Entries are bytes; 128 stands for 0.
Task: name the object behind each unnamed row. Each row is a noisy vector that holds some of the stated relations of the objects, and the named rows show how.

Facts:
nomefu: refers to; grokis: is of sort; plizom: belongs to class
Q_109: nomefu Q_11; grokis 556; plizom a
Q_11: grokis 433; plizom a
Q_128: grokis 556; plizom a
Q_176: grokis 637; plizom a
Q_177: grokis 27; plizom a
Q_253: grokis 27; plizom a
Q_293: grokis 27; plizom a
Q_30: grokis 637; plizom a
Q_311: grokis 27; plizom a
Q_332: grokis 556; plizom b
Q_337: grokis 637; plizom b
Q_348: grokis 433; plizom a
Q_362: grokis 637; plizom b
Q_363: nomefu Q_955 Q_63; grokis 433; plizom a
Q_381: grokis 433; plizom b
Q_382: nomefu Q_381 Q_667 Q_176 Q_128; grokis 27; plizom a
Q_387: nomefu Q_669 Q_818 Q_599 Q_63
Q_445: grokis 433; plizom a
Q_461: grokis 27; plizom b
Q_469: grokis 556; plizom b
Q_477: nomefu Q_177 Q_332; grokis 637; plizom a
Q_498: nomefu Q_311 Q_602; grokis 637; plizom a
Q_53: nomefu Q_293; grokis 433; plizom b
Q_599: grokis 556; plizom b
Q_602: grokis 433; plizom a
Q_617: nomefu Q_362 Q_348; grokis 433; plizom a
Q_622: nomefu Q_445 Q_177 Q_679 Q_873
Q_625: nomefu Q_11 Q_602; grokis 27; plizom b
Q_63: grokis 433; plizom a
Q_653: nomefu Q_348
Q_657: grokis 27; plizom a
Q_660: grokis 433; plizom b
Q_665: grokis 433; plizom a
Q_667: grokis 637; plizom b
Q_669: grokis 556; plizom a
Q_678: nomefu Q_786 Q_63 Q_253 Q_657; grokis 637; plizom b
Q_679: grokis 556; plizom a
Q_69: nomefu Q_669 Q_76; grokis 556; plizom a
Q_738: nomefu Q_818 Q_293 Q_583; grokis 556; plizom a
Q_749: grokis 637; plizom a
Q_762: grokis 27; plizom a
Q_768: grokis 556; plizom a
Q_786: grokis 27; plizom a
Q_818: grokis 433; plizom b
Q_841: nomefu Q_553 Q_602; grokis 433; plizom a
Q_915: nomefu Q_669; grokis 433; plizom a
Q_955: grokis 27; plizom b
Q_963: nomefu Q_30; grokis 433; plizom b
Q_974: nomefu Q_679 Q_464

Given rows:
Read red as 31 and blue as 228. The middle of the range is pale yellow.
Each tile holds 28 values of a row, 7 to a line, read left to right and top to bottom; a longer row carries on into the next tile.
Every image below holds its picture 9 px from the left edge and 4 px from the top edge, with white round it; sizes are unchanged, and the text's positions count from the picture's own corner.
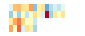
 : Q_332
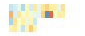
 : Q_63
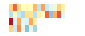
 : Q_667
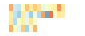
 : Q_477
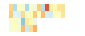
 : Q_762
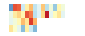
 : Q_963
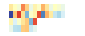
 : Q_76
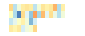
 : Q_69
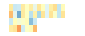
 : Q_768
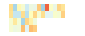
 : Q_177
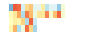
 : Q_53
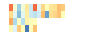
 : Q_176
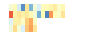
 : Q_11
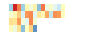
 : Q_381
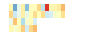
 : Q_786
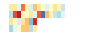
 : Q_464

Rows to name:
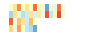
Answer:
Q_362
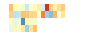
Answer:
Q_382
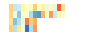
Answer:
Q_30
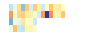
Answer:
Q_617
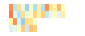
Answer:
Q_311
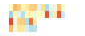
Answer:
Q_337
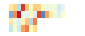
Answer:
Q_583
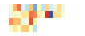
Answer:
Q_625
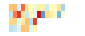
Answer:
Q_553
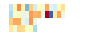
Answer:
Q_955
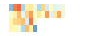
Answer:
Q_660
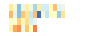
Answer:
Q_109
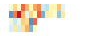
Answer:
Q_653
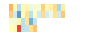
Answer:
Q_128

